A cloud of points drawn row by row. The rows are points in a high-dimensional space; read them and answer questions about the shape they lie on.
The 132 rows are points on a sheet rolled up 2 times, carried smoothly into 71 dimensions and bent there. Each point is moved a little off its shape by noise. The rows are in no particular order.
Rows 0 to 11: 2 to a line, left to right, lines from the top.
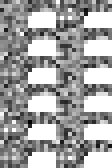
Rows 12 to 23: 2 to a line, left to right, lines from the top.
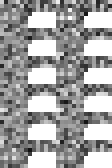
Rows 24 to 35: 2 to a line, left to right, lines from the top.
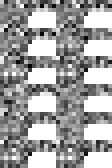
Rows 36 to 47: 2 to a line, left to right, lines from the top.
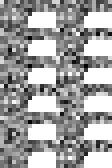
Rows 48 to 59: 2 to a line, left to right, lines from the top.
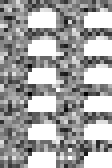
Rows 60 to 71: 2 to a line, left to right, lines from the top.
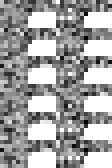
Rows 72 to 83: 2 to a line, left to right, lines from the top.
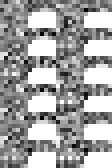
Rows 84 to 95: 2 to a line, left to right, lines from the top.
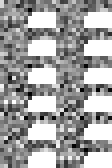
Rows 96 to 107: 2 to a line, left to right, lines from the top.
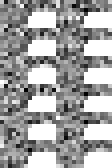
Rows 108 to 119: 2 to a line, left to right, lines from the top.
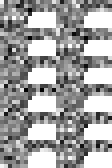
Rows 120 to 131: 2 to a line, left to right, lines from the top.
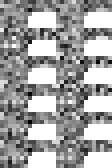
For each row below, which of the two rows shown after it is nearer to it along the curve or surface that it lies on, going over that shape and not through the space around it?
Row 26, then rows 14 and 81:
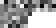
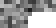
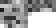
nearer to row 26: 81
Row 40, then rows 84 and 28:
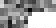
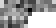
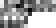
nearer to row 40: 84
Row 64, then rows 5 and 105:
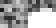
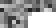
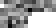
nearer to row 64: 5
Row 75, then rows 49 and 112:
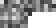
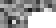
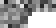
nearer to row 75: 112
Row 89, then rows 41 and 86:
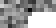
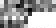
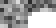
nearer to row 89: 86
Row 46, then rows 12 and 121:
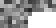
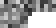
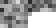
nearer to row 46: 121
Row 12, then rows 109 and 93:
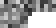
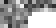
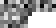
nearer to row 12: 109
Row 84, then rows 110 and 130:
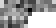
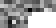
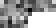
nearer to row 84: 130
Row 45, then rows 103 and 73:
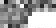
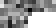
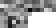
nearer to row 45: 103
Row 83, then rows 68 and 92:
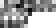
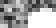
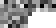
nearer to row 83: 92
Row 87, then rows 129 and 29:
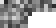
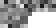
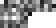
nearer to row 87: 129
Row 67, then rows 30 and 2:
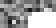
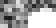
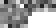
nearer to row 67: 30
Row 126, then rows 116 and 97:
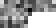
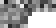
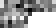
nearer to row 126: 116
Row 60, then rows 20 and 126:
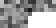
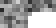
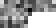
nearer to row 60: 20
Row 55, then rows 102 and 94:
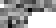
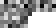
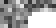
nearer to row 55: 94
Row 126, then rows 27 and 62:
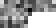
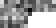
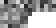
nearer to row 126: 27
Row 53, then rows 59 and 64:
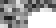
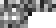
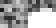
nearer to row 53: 64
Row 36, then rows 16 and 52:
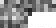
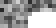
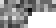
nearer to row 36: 52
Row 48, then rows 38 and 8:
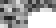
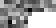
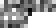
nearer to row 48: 38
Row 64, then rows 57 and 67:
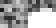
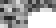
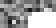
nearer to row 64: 57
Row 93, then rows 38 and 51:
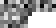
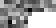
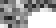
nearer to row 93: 51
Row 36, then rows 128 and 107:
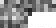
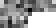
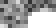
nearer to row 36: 128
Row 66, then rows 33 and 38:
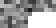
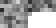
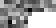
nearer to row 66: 33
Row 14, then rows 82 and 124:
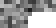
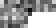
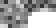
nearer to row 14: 124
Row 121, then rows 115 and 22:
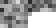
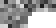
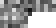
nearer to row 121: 115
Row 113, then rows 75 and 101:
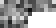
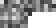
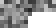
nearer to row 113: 75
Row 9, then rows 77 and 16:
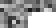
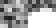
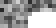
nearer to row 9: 77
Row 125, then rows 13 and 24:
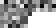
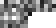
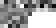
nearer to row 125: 24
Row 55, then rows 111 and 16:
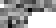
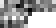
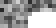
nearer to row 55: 16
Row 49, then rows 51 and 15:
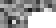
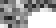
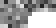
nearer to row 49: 51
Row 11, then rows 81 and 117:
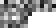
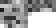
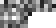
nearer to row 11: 117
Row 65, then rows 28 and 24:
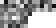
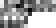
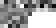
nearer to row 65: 24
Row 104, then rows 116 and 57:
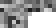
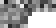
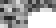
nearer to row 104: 57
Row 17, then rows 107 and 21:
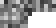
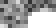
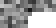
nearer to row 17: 107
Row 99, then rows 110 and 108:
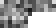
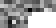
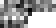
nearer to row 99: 110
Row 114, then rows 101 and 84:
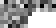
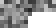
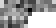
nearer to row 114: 84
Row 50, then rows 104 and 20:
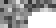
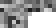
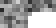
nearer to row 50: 20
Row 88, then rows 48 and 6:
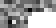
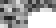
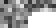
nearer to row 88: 48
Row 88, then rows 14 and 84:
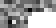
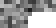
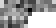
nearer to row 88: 84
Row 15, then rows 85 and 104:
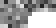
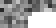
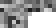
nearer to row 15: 85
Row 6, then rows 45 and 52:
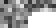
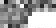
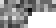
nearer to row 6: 45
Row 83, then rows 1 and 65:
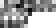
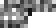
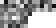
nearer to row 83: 1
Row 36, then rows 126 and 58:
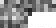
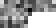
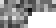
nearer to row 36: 58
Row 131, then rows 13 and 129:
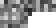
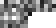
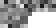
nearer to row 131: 129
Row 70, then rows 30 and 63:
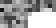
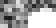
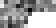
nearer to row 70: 30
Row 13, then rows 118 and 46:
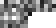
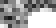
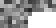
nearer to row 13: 118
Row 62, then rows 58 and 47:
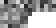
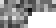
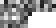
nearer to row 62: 58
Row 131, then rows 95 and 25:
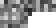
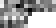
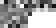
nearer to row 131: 25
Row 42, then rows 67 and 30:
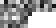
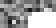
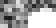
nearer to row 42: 30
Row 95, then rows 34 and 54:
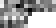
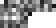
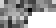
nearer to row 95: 34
